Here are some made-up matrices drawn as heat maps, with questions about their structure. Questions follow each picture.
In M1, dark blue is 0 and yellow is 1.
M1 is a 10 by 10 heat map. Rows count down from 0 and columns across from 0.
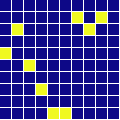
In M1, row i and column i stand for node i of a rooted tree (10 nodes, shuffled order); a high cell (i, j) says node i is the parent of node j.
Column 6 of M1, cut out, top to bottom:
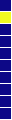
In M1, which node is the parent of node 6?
1
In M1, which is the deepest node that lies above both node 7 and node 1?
2
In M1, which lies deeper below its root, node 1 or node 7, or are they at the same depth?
the same depth
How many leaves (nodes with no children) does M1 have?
4
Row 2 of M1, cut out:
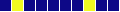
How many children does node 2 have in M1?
2
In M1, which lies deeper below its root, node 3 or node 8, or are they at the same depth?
the same depth
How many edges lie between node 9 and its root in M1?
0
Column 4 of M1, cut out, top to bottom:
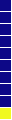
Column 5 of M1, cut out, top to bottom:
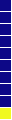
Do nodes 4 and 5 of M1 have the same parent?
yes
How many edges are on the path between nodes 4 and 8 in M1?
5
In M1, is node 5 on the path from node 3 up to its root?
yes
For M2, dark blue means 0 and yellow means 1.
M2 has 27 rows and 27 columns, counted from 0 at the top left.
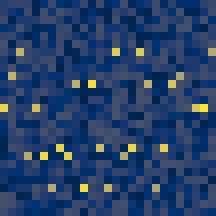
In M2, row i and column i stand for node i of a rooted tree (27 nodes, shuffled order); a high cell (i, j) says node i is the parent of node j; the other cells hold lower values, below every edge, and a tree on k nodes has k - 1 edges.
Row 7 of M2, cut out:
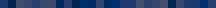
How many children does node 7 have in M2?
0
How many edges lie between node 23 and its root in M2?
0
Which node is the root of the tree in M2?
23
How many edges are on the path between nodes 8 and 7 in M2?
5
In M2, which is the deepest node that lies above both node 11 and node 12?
10
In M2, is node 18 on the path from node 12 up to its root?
yes
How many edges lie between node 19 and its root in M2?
1
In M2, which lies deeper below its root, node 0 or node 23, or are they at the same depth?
node 0
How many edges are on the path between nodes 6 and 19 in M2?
2
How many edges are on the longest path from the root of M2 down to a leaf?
3
